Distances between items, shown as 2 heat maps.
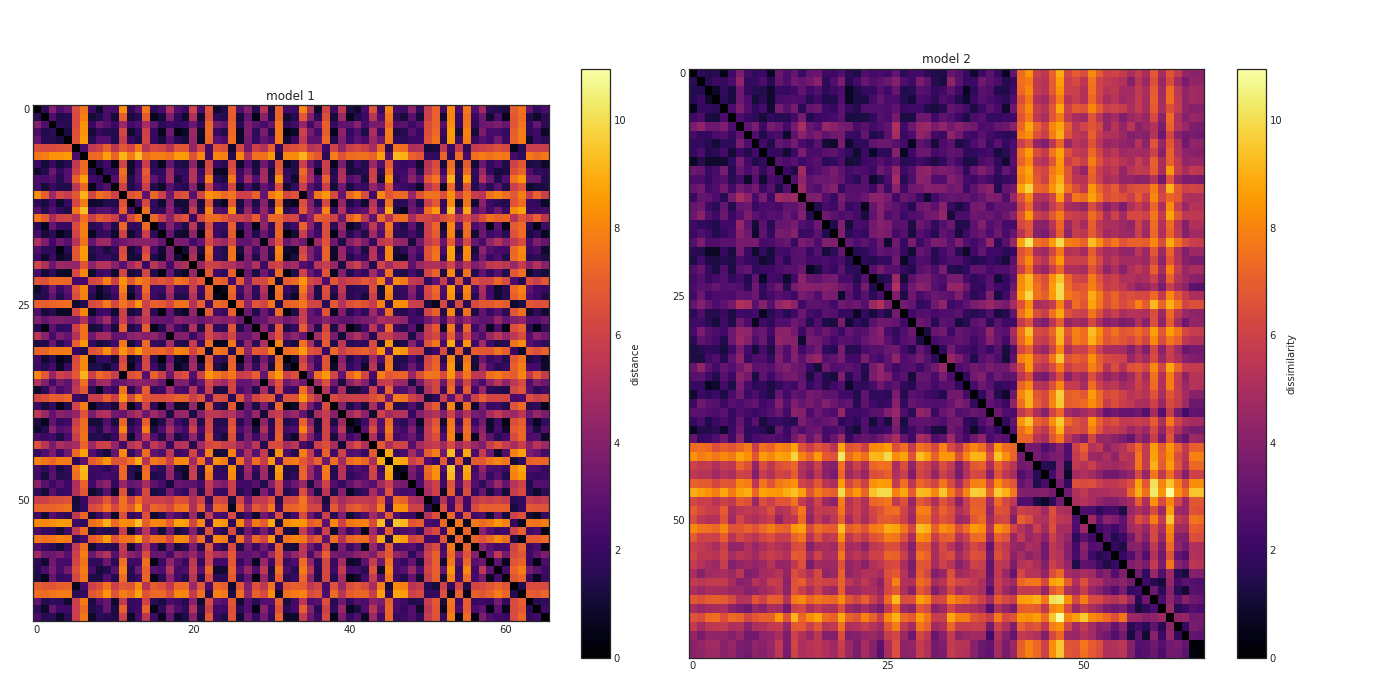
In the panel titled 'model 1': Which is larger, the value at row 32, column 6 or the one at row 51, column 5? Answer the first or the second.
the first
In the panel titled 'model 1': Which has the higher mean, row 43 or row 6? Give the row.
6
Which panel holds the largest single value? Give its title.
model 2
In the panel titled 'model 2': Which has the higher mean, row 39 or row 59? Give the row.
59
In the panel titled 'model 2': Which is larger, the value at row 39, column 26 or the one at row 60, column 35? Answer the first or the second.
the second
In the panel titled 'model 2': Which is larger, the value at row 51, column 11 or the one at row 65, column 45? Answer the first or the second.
the first
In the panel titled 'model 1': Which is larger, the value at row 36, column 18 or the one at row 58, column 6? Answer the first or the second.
the second
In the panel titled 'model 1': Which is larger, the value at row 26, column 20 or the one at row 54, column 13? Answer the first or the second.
the first
